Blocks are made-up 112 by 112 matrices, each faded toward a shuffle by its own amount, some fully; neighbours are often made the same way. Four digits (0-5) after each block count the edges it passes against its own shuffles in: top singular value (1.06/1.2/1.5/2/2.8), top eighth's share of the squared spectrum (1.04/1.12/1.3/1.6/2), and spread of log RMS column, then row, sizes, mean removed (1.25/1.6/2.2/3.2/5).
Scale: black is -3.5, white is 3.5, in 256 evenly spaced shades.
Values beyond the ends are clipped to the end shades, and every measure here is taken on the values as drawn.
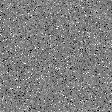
0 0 0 0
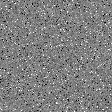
0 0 0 0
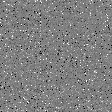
1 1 0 0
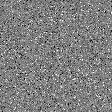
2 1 0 0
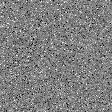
1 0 0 0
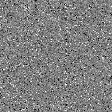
3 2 1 0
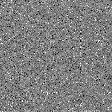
2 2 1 0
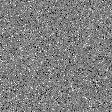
0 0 0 0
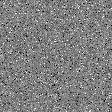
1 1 0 0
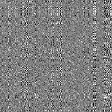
5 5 4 3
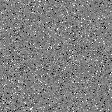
3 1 0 0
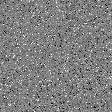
0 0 0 0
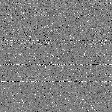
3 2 0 3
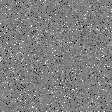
2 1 0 0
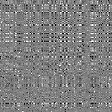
5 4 3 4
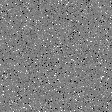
0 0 0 0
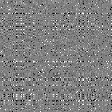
5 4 3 3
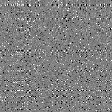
5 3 2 2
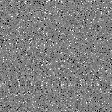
4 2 1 1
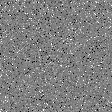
2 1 0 0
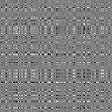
5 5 4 4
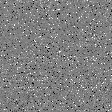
2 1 0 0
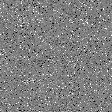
3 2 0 0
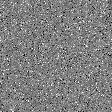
1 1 0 0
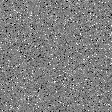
2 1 0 0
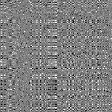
5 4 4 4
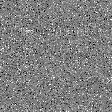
3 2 0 0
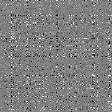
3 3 3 3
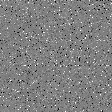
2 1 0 1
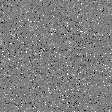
1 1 1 1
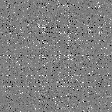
2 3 2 2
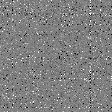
2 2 2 2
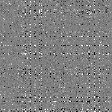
3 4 3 3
